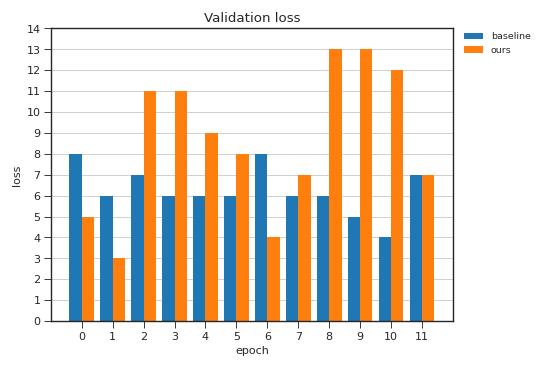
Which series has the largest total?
ours
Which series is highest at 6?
baseline
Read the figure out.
Title: Validation loss
x-axis: epoch, ticks 0 1 2 3 4 5 6 7 8 9 10 11
y-axis: loss, ticks 0 1 2 3 4 5 6 7 8 9 10 11 12 13 14
Legend: baseline, ours
Values:
baseline: 8 6 7 6 6 6 8 6 6 5 4 7
ours: 5 3 11 11 9 8 4 7 13 13 12 7
